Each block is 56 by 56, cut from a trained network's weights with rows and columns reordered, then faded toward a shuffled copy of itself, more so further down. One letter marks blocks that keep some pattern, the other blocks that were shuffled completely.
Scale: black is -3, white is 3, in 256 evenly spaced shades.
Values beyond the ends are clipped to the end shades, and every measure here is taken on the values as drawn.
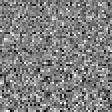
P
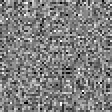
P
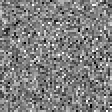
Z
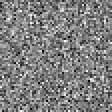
Z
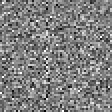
P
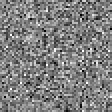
P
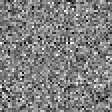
P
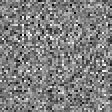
P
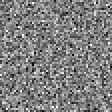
Z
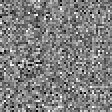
P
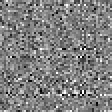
P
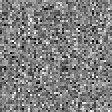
P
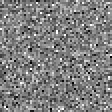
Z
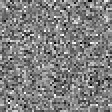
P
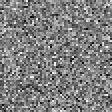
Z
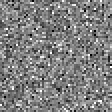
Z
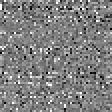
P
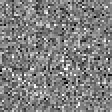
P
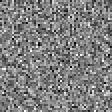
P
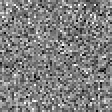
Z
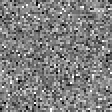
Z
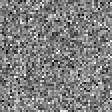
Z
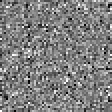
P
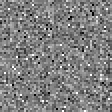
Z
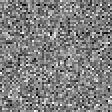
P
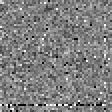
P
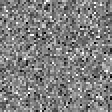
Z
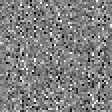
P
